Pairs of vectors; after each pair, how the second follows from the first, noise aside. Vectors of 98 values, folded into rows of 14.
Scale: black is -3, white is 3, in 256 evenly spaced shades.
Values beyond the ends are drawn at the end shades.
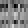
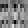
copied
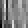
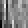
copied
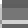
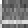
copied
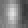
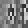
sign-scrambled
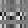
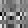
copied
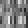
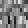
sign-scrambled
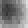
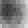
copied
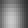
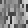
sign-scrambled
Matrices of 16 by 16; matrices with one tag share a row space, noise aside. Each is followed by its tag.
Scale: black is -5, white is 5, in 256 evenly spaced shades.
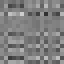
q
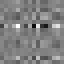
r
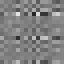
r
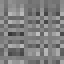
q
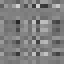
r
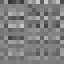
q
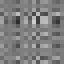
r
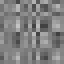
r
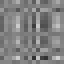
r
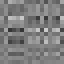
q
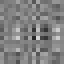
r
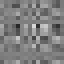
r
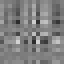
r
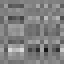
q
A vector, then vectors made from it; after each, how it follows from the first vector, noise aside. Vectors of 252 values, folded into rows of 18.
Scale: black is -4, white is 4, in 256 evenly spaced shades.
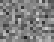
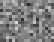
reversed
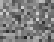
sign-scrambled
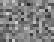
reversed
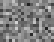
reversed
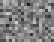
reversed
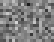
reversed
